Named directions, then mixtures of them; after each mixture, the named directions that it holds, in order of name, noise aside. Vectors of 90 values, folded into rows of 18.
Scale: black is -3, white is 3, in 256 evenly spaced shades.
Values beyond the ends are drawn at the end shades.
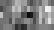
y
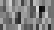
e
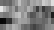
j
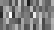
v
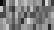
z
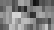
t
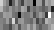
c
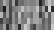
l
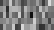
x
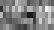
y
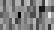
c, e, z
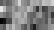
j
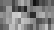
t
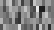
e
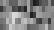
t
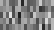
c, e, v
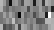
c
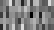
e, x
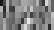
l, z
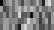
l, x, z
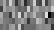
c, z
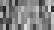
l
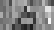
x, y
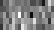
l, t, x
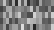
l, t, v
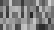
x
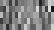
l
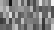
c, j, v
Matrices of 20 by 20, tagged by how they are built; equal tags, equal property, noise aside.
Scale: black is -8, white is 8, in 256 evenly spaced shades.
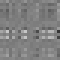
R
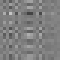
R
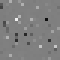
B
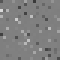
B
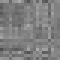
R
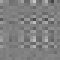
R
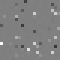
B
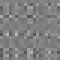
R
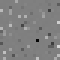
B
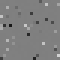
B
